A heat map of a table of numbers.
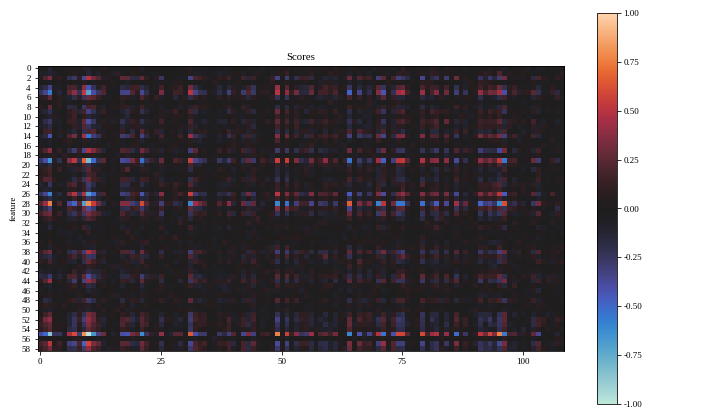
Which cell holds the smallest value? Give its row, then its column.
55, 10
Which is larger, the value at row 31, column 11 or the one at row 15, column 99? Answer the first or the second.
the first
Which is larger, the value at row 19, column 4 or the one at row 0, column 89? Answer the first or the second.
the second
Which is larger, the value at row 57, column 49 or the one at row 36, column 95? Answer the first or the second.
the second
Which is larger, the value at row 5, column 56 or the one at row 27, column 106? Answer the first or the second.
the first
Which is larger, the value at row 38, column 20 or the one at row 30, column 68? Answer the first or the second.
the second
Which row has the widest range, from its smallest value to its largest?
55
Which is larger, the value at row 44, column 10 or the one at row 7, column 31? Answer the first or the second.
the first
